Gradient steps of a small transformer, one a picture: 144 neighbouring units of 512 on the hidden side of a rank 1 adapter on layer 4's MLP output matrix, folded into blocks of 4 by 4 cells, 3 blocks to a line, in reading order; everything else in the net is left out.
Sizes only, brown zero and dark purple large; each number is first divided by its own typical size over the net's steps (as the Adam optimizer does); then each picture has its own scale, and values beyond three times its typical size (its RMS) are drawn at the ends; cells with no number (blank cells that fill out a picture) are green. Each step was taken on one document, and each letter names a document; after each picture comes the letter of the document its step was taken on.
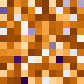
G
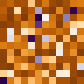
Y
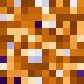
Y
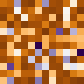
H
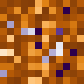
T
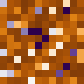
T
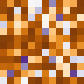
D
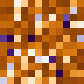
Y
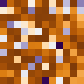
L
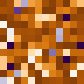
H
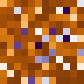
T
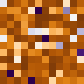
T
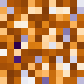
L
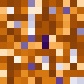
L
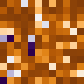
Y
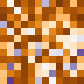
H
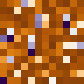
Y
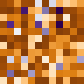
D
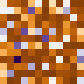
T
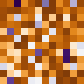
H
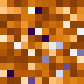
T
